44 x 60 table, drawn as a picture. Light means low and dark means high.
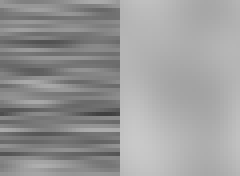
It is made of 1 by 2 panels. Panel 1,1: middling, streaked across. Panel 1,2: low, smooth, faint in contrast.
